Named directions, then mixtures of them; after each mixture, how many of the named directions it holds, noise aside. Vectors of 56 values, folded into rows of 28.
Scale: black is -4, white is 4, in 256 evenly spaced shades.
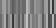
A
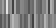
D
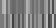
one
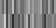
two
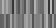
two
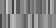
one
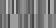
one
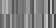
two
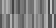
two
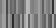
two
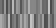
one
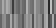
two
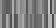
two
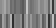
one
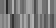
one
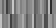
two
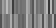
two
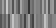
one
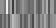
one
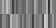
two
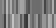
two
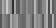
two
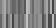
one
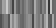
two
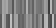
two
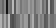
one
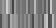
two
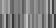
one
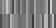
two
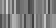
one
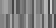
two
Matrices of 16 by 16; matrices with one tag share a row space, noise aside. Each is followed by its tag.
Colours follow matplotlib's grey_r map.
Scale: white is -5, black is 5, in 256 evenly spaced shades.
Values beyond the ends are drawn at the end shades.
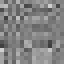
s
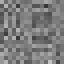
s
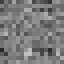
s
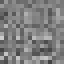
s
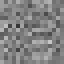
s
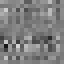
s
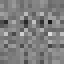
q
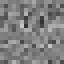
q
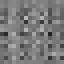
q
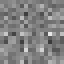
q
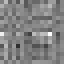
s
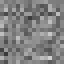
s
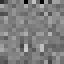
q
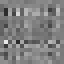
s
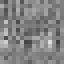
s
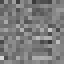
s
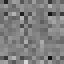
q
